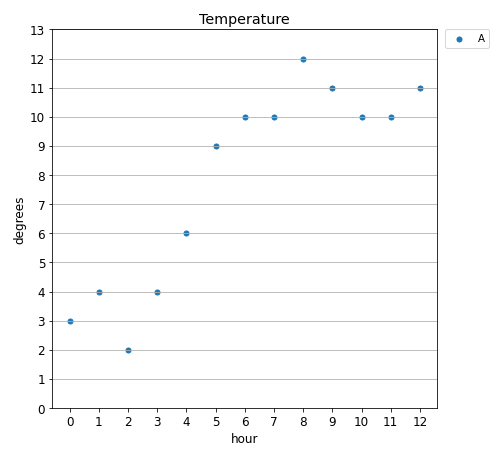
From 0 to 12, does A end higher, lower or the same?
higher
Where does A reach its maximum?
8
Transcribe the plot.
Title: Temperature
x-axis: hour, ticks 0 1 2 3 4 5 6 7 8 9 10 11 12
y-axis: degrees, ticks 0 1 2 3 4 5 6 7 8 9 10 11 12 13
Legend: A
Values:
A: 3 4 2 4 6 9 10 10 12 11 10 10 11
